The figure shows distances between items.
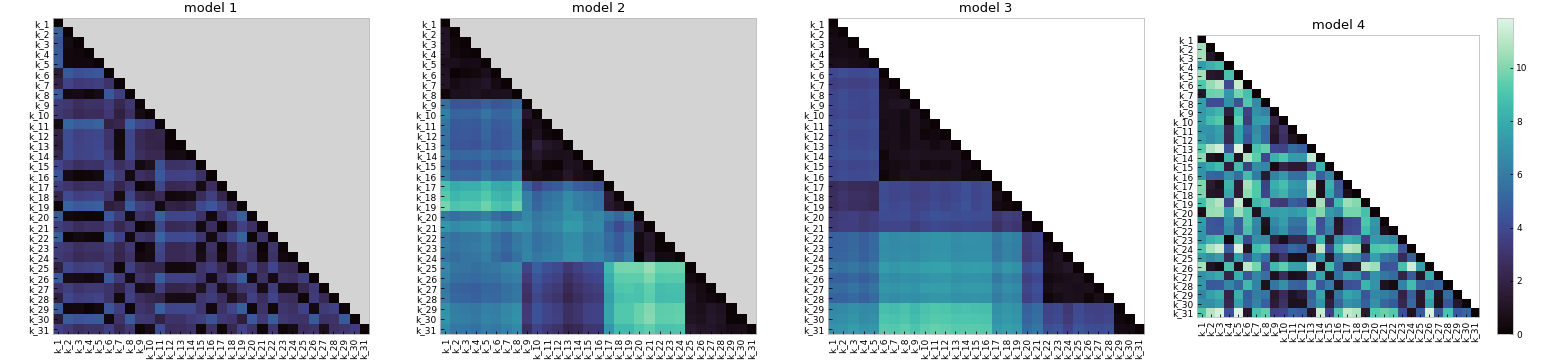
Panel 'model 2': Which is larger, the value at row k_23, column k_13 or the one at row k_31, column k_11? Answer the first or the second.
the first
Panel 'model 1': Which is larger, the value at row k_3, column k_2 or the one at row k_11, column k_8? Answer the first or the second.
the second
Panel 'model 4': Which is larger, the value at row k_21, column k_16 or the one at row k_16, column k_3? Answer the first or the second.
the second
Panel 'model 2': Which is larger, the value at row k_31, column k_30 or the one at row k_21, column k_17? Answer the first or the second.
the second
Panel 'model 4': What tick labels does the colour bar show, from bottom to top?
0, 2, 4, 6, 8, 10
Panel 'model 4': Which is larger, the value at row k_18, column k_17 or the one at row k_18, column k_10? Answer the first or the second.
the second
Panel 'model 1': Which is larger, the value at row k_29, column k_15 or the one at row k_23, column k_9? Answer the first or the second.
the first
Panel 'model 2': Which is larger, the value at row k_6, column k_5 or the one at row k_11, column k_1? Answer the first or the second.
the second
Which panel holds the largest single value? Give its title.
model 4
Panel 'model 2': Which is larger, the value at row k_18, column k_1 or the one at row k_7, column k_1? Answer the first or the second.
the first
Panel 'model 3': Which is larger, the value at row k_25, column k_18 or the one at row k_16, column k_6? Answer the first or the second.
the first
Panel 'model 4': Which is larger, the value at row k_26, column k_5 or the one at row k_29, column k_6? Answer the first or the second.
the second
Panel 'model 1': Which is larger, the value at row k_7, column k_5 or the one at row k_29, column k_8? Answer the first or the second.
the first
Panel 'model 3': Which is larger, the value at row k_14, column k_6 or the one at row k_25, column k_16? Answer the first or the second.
the second
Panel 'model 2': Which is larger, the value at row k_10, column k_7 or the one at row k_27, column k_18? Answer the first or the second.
the second
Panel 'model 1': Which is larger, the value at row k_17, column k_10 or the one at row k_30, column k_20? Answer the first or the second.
the second
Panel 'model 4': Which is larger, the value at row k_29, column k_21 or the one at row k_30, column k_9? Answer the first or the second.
the first
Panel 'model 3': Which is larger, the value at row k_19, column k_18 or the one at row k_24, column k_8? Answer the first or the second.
the second
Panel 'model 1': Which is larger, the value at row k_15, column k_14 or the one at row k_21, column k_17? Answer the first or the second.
the first
